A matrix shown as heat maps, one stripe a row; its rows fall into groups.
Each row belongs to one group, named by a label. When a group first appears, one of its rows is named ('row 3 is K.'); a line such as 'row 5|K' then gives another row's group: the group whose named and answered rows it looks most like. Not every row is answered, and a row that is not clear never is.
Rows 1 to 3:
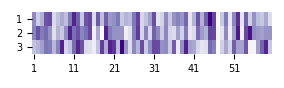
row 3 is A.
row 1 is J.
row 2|J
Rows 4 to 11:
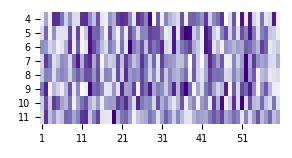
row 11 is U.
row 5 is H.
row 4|A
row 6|H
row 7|J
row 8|J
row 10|A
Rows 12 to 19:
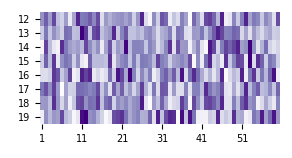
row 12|J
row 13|U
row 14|U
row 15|H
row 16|A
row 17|J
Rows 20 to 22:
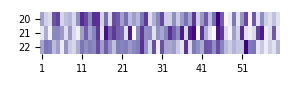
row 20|J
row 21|A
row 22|J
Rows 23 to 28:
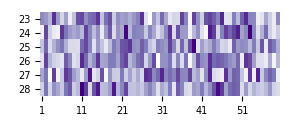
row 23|J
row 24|U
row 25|A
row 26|U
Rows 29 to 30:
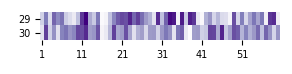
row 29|A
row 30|U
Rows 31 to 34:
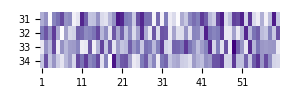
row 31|A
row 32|J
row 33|H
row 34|J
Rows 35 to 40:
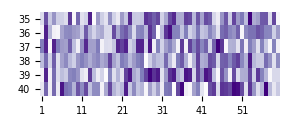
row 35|H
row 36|U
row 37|A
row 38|U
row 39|H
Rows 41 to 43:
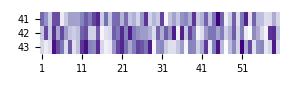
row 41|J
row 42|A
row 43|A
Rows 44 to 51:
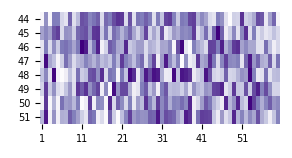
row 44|A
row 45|J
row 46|U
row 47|U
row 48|H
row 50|H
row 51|H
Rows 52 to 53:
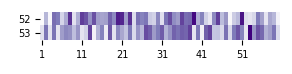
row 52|A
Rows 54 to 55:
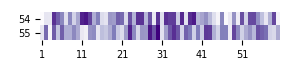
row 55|H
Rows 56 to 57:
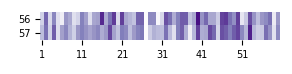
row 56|U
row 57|U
